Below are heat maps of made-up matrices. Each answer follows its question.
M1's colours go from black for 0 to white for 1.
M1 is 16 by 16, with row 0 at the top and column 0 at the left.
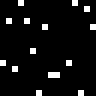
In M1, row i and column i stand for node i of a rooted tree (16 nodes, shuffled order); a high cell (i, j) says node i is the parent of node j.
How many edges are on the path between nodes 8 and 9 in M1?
2
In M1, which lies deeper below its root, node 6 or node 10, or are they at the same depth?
node 6
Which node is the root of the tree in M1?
10
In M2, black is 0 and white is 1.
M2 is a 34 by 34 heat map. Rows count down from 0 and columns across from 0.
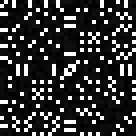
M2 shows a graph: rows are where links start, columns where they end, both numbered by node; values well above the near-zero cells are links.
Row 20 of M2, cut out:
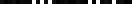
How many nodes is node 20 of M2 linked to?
7
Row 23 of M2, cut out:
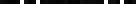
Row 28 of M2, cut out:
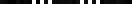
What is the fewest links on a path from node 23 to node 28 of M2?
4
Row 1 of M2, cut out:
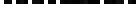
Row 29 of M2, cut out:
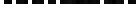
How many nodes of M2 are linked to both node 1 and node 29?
7
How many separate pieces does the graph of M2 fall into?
2
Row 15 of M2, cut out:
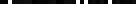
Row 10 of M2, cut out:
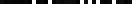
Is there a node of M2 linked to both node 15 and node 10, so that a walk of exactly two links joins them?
no
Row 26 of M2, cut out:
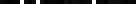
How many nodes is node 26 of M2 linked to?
3
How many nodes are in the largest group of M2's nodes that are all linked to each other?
7
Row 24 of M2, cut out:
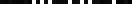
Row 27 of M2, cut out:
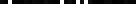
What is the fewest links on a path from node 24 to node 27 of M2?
6
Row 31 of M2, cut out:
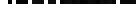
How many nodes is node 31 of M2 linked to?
7
